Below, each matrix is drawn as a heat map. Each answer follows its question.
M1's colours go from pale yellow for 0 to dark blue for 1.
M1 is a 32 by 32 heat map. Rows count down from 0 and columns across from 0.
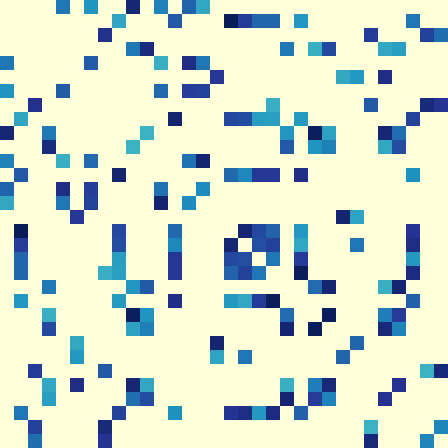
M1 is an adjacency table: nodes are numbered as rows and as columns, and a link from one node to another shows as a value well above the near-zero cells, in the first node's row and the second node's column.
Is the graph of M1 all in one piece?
yes
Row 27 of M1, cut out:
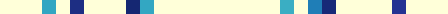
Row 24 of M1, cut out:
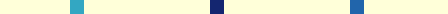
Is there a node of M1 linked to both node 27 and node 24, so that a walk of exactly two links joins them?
yes
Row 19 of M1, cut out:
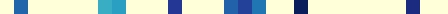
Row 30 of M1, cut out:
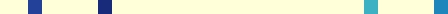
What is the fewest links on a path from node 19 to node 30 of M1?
2
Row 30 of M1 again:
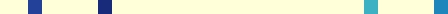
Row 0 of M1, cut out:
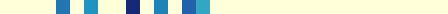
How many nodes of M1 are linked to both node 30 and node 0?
0
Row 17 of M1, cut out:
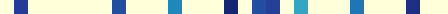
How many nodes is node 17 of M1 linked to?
9
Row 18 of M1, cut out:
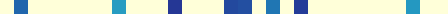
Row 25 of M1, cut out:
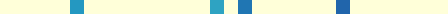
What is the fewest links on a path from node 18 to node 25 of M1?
2
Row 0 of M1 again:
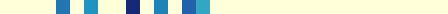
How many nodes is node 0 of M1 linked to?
6
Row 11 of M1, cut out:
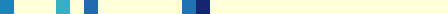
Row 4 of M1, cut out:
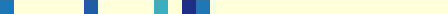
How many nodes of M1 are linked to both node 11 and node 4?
4
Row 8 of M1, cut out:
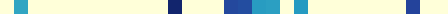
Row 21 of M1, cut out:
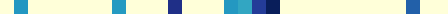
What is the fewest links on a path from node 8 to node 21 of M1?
1
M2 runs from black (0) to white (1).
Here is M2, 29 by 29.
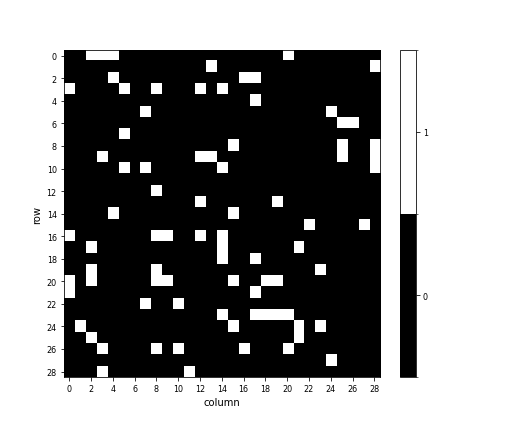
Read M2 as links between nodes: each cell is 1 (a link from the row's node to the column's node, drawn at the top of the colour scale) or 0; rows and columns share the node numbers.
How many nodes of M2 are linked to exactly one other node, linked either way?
1
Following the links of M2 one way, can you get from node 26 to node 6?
no
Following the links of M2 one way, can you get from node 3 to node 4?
yes
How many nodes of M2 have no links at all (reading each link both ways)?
0
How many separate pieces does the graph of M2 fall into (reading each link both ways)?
1
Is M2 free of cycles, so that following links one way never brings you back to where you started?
no
